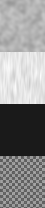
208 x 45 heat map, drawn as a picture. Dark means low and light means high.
It is made of 4 by 1 panels. Panel 1,1: high, blotchy, faint in contrast. Panel 2,1: very high, streaked downward, faint in contrast. Panel 3,1: very low, flat. Panel 4,1: middling, checkered, strong in contrast.
